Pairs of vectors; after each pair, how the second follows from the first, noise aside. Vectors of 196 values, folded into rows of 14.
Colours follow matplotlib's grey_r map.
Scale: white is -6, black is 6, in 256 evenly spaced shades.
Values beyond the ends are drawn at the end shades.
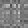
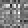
scaled up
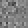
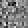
scaled up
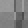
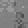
partly zeroed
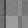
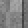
reversed
